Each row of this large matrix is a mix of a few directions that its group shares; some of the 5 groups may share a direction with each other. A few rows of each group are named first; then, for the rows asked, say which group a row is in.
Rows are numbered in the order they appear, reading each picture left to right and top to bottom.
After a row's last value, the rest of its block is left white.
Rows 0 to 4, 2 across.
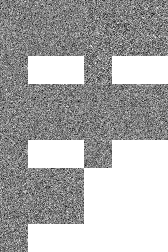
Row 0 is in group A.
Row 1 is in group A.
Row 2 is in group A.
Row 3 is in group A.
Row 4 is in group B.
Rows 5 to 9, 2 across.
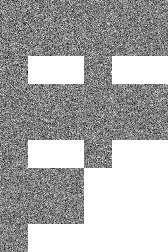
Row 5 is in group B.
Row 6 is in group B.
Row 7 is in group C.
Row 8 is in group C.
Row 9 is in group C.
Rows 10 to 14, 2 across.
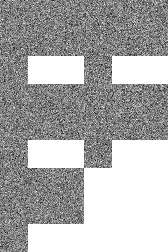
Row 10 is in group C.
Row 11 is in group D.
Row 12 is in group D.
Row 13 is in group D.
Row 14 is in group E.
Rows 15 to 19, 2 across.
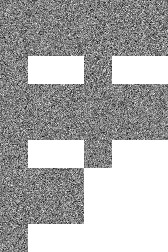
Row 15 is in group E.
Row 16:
A
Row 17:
C
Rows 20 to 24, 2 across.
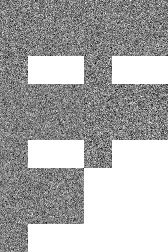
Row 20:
B
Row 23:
C
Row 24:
B
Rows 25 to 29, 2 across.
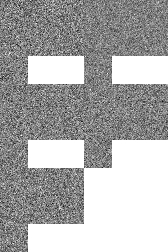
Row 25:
E
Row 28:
A
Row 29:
D
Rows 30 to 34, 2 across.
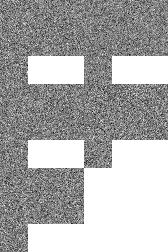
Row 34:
E
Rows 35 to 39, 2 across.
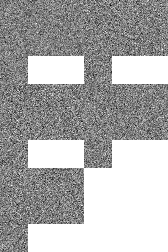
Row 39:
E
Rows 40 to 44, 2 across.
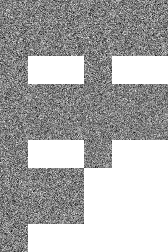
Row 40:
E
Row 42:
E
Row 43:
B
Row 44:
A
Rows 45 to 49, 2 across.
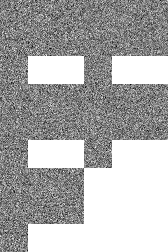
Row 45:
B
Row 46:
B
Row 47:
D
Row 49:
D
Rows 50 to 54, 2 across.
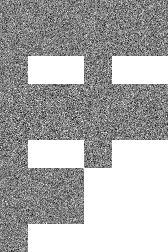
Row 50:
D
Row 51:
A
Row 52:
A
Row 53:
C
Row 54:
B
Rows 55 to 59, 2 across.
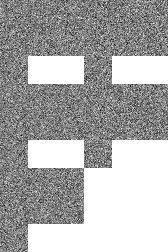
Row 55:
A
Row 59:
E
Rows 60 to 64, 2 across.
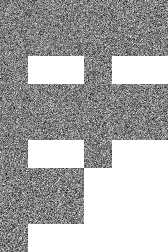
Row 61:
C
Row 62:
D
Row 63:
E
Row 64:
A
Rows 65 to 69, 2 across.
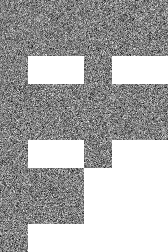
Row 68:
E
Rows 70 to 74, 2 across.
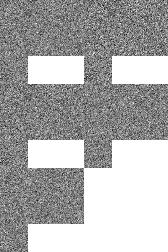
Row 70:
E
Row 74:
E
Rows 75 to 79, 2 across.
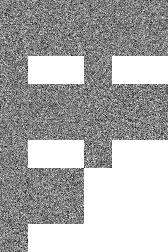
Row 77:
D
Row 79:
C
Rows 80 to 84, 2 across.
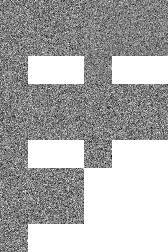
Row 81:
A
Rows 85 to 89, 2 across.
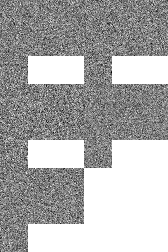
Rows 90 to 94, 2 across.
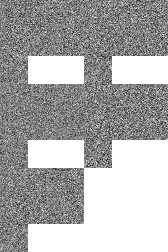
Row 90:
A
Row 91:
A
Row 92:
B
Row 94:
A
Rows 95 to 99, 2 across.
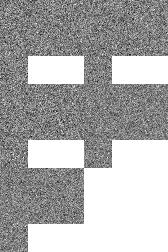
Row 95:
E
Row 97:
D
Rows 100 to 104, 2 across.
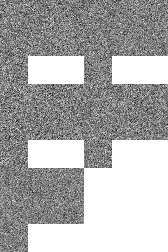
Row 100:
C
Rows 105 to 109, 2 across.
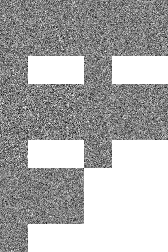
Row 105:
D
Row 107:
B
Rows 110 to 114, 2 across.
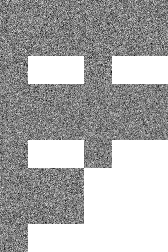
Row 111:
B
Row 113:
D
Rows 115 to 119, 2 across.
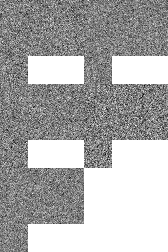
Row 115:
C
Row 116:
C
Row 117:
A
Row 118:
A
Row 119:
C
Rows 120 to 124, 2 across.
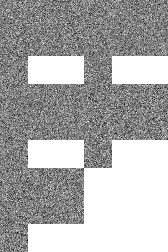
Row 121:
E
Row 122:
D
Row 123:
E
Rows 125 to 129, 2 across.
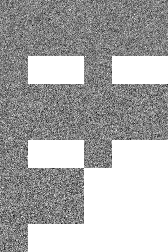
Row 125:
C
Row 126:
D
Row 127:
D
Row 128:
B
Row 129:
C
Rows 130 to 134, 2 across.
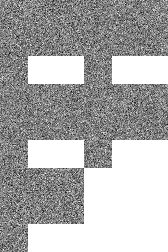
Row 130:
E
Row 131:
C
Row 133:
C
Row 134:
E
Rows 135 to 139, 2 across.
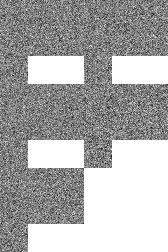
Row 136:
A
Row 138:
C
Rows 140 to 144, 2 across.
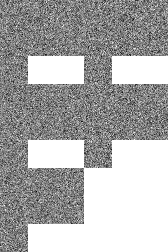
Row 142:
A
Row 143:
B
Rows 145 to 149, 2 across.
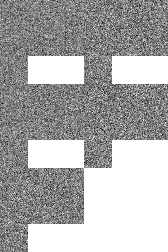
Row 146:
D
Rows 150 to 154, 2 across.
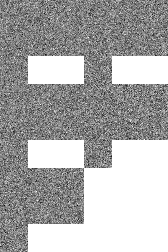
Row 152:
C
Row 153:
C
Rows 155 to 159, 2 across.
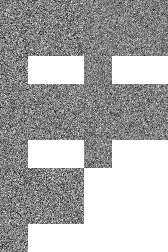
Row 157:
C
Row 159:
E
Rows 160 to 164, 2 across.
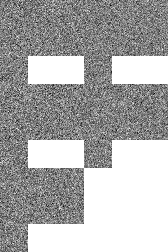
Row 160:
E
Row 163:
B
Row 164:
D
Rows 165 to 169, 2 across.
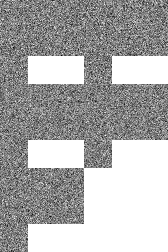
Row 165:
C
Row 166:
D
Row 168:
E
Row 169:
B
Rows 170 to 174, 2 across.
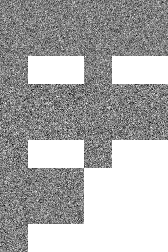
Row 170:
D
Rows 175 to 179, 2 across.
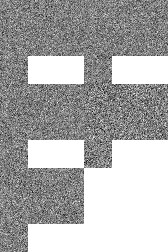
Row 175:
B
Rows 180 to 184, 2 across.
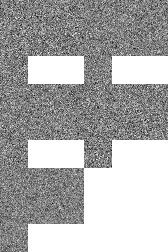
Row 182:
C
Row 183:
D
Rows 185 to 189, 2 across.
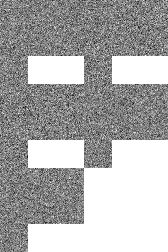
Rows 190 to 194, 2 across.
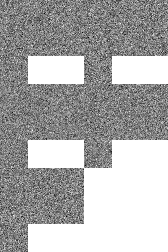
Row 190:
C
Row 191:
E
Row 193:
A
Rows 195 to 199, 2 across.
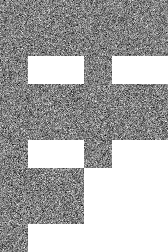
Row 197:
C
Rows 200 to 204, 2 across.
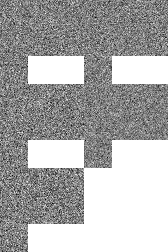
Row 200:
D
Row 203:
D
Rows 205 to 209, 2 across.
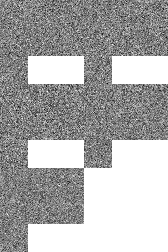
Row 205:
E
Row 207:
D
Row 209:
A
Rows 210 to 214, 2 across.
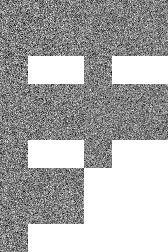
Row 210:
B
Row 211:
D
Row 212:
B
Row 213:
A
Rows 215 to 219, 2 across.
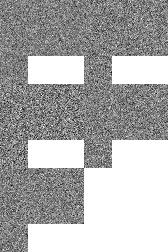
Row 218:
C
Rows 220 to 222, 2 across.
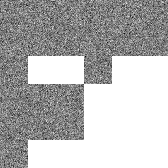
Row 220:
C
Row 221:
D
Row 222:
C
